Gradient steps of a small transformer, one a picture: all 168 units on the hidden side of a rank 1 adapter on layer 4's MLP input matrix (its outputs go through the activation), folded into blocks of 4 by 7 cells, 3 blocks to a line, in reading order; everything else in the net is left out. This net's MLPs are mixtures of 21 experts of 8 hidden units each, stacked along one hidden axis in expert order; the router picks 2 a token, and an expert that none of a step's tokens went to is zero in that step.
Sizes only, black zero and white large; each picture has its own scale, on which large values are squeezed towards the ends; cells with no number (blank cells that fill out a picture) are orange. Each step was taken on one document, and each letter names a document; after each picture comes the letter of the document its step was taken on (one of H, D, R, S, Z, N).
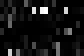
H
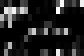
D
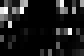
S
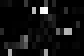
H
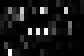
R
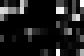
S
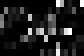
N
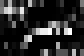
D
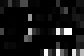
D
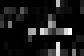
N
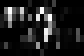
R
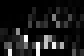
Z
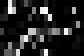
H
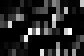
N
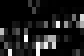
Z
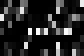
D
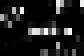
N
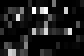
H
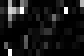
R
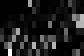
Z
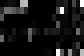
S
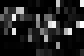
R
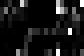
S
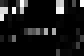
S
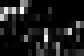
R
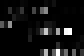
N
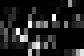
Z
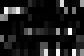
D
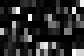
H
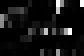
N
